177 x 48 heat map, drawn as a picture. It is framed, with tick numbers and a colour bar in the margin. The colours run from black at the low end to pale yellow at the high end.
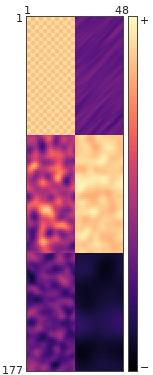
It is made of 3 by 2 panels. Panel 1,1: very high, checkered, faint in contrast. Panel 1,2: low, slanting up to the right, faint in contrast. Panel 2,1: middling, blotchy, strong in contrast. Panel 2,2: very high, blotchy, faint in contrast. Panel 3,1: low, blotchy. Panel 3,2: very low, smooth, faint in contrast.
